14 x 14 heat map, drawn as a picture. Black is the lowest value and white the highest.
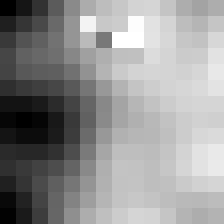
The top middle is the roughest part. The field climbs toward the right. The texture is blotchy. The middle left is the ninth with the lowest average. In the top middle lies a patch that is rougher than the rest.
